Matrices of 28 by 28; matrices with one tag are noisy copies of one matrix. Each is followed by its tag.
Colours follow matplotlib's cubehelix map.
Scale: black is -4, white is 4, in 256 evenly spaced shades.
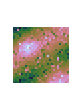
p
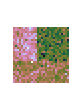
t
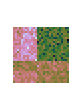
t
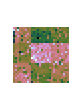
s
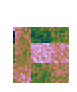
s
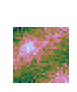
p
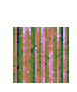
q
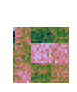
s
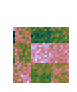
s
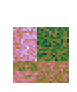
t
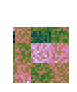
s
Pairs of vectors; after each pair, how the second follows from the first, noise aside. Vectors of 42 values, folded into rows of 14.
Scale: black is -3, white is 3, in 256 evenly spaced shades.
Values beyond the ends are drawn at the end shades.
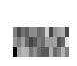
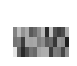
negated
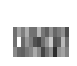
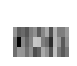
negated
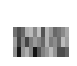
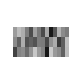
shuffled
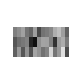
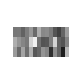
negated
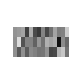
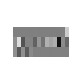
partly zeroed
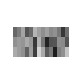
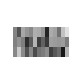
shuffled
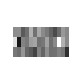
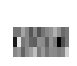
negated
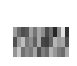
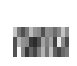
reversed
